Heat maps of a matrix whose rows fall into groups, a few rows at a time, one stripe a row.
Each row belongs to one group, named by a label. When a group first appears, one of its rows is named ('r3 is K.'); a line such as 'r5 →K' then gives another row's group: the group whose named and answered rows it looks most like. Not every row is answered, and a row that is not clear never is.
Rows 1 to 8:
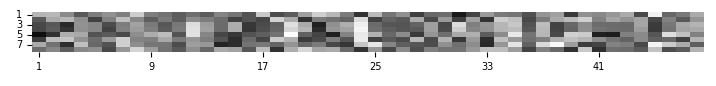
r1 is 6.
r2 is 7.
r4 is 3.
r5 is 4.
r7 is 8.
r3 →3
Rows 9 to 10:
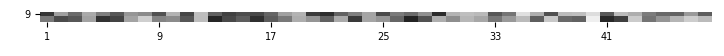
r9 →7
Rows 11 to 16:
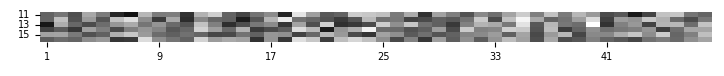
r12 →7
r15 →6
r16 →3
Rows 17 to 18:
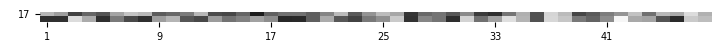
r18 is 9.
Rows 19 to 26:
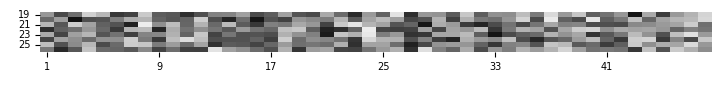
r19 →9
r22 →7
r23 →4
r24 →7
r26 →9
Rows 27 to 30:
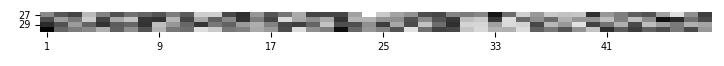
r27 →8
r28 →7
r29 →9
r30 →3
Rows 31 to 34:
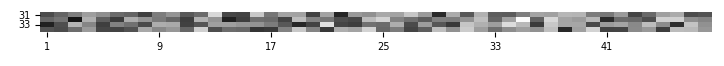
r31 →8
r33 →9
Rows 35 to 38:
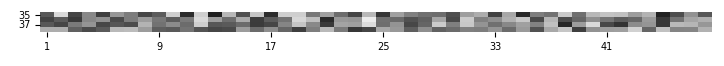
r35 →7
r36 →3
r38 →6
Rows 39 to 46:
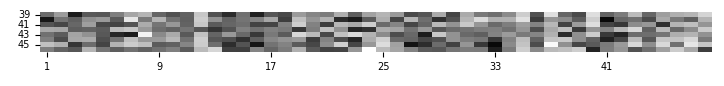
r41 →4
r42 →6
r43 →4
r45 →6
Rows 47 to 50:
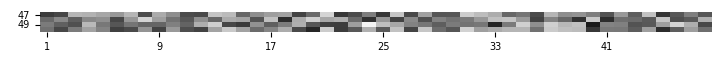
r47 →9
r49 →8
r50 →9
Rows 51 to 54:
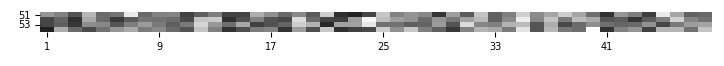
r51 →8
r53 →3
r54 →6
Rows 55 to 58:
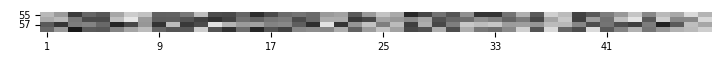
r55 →6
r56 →6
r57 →9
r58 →6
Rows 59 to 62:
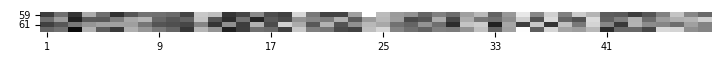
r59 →8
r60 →6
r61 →7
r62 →8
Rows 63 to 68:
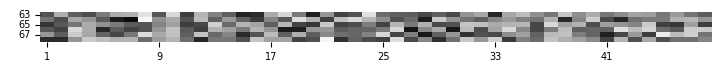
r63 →7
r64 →4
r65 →9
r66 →9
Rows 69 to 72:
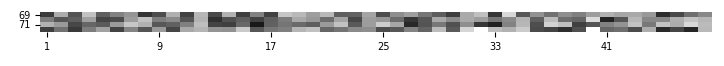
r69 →7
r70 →4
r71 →6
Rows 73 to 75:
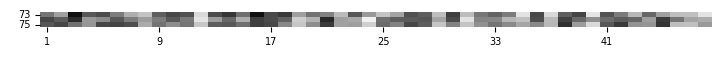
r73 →6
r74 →3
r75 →4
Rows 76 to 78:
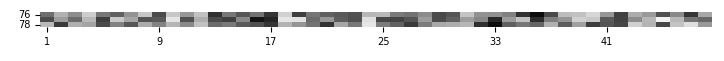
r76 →7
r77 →7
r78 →4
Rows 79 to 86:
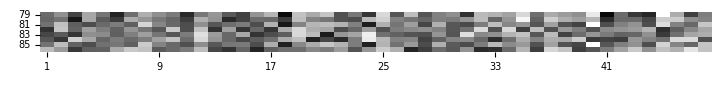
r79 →8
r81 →6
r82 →7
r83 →3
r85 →6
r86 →6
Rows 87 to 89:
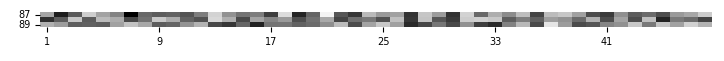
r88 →9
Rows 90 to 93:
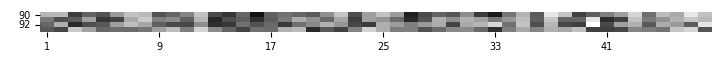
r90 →6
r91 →4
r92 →6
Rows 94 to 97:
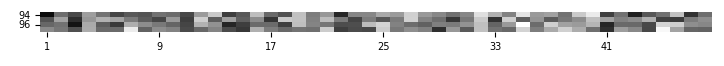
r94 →8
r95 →7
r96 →8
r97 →8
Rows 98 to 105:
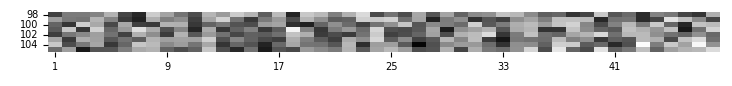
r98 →3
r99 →8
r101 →7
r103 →4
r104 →4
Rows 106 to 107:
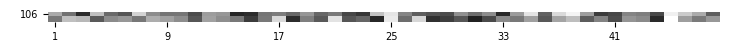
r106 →8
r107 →6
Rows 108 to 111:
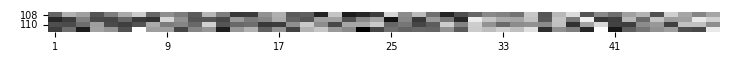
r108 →6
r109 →9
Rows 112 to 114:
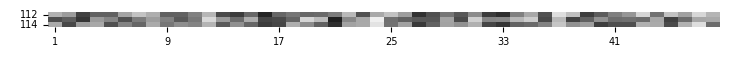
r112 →6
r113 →3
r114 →4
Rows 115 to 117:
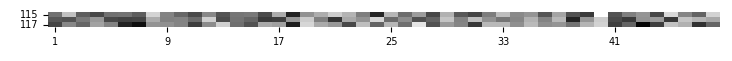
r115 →6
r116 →4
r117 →8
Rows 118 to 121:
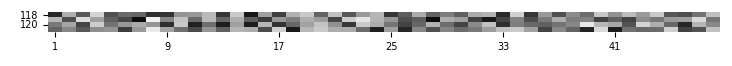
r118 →7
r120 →7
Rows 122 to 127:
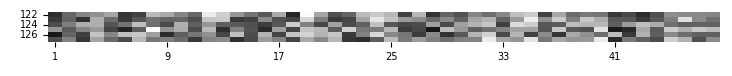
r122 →3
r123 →8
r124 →7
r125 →4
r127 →8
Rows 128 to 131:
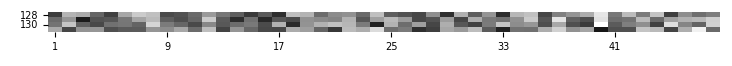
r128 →7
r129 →6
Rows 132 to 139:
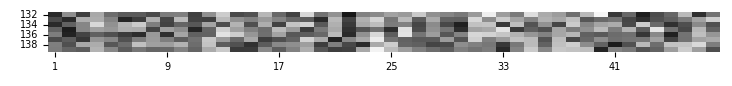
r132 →8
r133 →9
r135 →9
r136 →9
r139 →8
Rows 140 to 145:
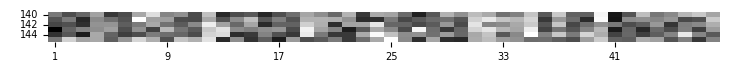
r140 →4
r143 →3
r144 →8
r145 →7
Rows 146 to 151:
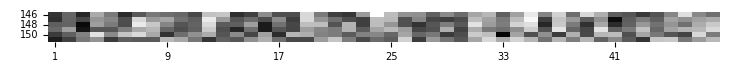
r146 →8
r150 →7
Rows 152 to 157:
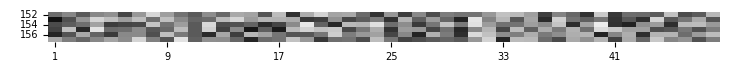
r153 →9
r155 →7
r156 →9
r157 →7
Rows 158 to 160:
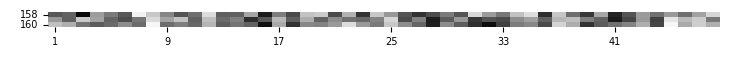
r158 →3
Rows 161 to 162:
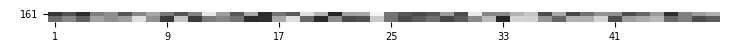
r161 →3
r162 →7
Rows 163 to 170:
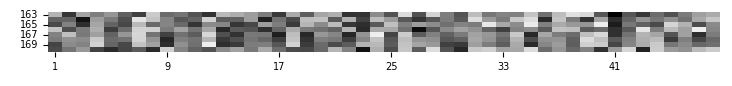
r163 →9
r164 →3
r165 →8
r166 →4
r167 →7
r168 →7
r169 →7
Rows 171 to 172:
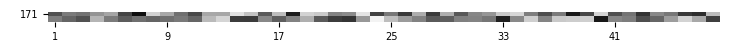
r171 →3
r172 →8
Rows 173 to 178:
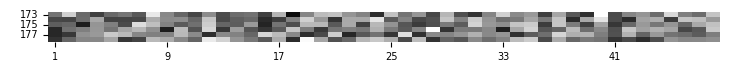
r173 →6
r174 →4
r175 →3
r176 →7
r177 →9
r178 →3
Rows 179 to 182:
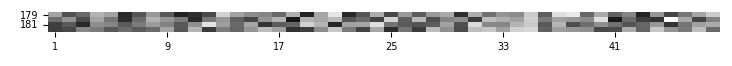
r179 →9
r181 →3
